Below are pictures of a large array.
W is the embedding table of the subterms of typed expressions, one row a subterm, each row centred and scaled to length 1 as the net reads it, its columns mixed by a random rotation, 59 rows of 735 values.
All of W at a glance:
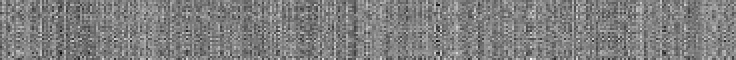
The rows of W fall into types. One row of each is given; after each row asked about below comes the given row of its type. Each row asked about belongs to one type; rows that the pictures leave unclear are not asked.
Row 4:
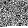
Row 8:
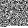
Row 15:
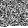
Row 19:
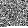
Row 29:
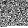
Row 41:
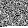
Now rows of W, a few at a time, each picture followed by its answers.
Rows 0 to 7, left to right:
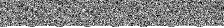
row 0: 4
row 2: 15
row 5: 41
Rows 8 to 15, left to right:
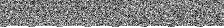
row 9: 29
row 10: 29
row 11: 29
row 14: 19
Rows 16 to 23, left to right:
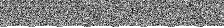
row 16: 29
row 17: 29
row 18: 29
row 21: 29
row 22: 4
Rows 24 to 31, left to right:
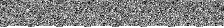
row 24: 15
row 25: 19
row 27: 4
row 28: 19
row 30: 4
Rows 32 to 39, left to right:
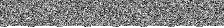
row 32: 15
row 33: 15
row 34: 29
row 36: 15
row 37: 41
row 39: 8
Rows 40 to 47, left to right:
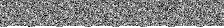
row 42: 8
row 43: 15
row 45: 4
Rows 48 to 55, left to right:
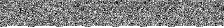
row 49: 15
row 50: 4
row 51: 8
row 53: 4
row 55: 4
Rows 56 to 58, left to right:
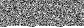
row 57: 8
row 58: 15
